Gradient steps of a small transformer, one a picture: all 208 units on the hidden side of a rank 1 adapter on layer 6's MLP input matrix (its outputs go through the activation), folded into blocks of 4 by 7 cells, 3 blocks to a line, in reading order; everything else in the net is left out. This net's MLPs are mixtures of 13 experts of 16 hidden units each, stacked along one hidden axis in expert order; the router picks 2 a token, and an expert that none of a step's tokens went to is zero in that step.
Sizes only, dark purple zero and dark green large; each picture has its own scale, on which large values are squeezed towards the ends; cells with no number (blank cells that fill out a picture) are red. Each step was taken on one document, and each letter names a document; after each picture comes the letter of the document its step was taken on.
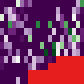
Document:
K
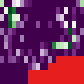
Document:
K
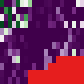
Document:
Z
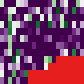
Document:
Z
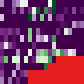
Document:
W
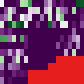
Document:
Z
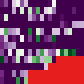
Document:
W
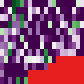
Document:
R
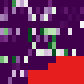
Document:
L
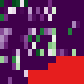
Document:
L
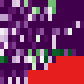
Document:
W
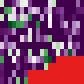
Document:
R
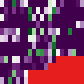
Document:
L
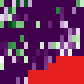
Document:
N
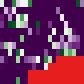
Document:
N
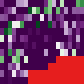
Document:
Z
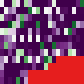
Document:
R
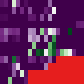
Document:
L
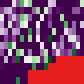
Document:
R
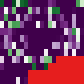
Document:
N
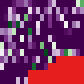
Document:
R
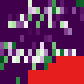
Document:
R
